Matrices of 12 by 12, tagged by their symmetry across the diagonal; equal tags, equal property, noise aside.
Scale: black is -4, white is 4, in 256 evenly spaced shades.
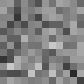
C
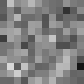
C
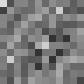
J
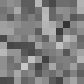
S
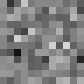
C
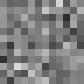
S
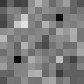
J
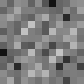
J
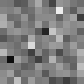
S
